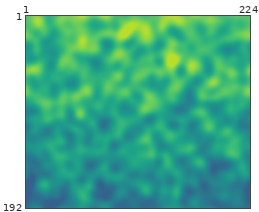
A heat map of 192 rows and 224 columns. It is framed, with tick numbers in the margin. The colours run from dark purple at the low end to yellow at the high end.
No regular stripes run through it. Values rise toward the top. The ninth with the highest average is the top middle. The field is smooth, with broad soft blobs.
